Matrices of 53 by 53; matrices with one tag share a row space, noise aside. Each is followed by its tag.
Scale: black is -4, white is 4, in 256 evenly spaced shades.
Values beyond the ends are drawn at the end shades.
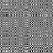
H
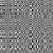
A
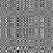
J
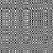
H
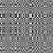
A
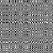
H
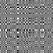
J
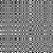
A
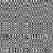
H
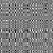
H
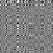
J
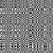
A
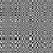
A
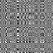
J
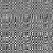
H
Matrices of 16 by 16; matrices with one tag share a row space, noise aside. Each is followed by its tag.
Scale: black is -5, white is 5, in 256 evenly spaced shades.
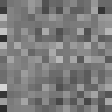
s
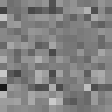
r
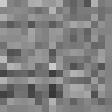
r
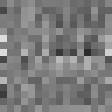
s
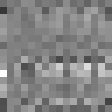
s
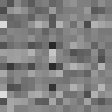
r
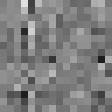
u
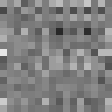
s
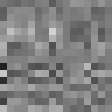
r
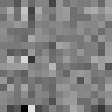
u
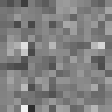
u
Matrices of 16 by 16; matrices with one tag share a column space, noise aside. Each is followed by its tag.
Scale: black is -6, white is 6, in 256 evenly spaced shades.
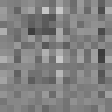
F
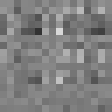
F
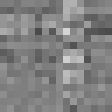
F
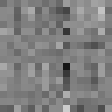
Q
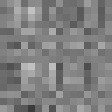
Q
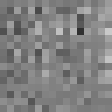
F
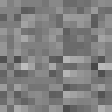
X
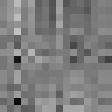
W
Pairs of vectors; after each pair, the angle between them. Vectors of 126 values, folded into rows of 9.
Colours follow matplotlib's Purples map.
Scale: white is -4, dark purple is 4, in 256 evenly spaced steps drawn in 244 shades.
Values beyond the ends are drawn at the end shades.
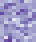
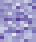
orthogonal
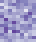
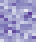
nearly parallel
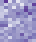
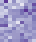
nearly parallel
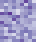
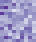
partly aligned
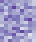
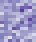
partly aligned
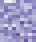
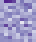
nearly opposite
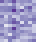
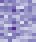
nearly parallel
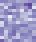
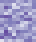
partly opposed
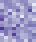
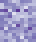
partly aligned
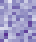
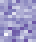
partly opposed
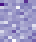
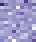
nearly parallel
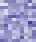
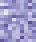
nearly parallel
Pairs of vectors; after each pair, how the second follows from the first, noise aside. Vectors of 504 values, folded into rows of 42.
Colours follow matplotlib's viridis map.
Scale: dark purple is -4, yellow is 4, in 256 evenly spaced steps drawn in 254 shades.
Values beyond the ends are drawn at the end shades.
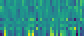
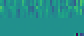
partly zeroed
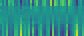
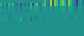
partly zeroed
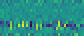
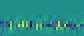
partly zeroed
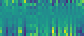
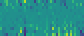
partly zeroed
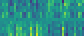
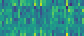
wrapped around
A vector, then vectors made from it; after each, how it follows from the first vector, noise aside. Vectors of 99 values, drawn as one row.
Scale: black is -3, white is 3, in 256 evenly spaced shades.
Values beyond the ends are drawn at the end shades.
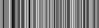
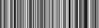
reversed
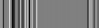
partly zeroed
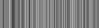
shrunk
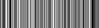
wrapped around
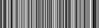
wrapped around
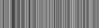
shrunk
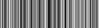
wrapped around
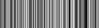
reversed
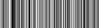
copied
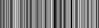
wrapped around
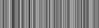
shrunk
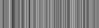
shrunk
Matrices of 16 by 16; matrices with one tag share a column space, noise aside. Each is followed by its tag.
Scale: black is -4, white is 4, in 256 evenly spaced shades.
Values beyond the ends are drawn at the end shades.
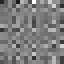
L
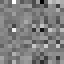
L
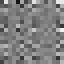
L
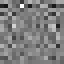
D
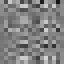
L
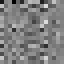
L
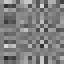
L
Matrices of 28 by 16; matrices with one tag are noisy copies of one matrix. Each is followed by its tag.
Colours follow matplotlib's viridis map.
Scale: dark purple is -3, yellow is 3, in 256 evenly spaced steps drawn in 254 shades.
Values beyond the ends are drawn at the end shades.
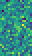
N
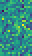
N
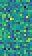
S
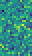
N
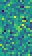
N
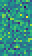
S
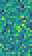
N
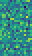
S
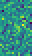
N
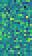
S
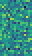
S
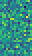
S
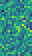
N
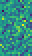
N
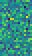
S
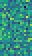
S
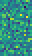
S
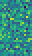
S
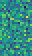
S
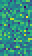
S
